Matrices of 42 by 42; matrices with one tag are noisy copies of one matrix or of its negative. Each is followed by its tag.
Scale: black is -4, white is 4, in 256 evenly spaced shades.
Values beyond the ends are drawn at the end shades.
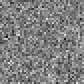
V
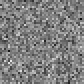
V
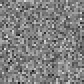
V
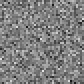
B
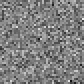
B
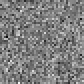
V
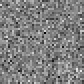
V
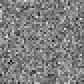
V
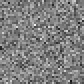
B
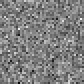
V
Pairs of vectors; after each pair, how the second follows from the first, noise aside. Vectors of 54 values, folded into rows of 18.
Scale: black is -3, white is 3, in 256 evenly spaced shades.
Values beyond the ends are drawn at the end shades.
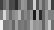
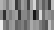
sign-scrambled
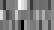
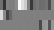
partly zeroed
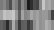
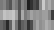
copied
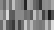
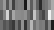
sign-scrambled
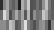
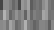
shrunk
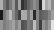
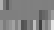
partly zeroed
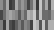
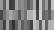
copied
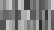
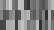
copied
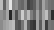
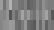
shrunk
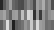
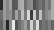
sign-scrambled
